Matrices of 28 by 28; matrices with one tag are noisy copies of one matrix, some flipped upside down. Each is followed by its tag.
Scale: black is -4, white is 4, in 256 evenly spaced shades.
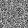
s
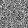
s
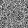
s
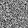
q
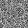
s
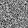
q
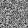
q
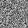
q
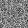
s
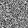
q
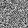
q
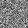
q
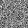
s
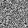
q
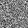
q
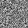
q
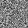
q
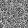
s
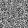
s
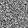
q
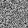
q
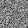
q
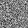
q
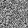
q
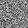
q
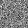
s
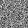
s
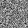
q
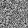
q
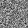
q
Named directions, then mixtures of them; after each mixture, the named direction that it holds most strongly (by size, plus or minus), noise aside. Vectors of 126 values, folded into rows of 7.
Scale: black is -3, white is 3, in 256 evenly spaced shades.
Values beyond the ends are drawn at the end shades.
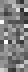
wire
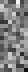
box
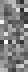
wire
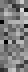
wire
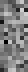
wire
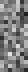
box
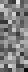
box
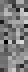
wire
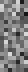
box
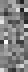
wire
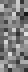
box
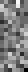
box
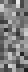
box
